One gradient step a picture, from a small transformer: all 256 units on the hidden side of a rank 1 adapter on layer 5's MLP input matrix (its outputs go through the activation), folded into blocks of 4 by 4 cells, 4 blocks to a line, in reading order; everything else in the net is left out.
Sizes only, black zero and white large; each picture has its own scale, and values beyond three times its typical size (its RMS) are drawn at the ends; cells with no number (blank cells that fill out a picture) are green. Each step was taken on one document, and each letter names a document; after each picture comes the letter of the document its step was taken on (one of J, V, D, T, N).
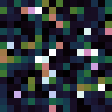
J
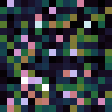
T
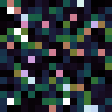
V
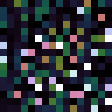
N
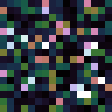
J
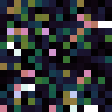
V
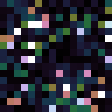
V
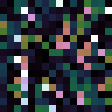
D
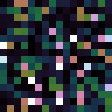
N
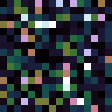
T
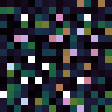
T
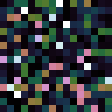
D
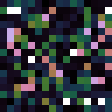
V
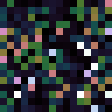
J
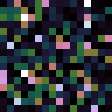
N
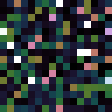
J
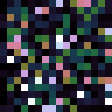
D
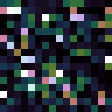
V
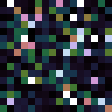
T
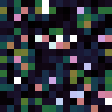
N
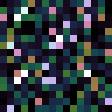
D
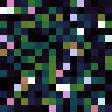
V
